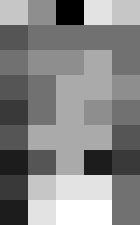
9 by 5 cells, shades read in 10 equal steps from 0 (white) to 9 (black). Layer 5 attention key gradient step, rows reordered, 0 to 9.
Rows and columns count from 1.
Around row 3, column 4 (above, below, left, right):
5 3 4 5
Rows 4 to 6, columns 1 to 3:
6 5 3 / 7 5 3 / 6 3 3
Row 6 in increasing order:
3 3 3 6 6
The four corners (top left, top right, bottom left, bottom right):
2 2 8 5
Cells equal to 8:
3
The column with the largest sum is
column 1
